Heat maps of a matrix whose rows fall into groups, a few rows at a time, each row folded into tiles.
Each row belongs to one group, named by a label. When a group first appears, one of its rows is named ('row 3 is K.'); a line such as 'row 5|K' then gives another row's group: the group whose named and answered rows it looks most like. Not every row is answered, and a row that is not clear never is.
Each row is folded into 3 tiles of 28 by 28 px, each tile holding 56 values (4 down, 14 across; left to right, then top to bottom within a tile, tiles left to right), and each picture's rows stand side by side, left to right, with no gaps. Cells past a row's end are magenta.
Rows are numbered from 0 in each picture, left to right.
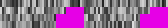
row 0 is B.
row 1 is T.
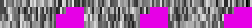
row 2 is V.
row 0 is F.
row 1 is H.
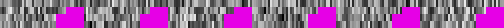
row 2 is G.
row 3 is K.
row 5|V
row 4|K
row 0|F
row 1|G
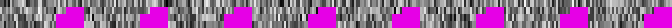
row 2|T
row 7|B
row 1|F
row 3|K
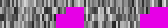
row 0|B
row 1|G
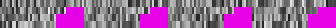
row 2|K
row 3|G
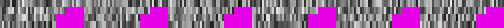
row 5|F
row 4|V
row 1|K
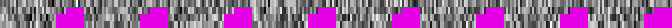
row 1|B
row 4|T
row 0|H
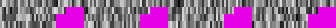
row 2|G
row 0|B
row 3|G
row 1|F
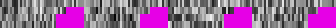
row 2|T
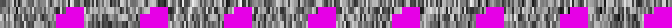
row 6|H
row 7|K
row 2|F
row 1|T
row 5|F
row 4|F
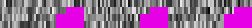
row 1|K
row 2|V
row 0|G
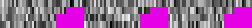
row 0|K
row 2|G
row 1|T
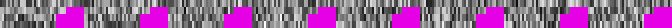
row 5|G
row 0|T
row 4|F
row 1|T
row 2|H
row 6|F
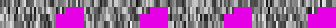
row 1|B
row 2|B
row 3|H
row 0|H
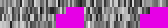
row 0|F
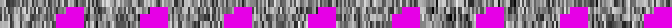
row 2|G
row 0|G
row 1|B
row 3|H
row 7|T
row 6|G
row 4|T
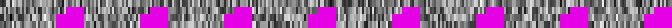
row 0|V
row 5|T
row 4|G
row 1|H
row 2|V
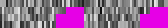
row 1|H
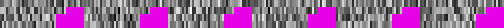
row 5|V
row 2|F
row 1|H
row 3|H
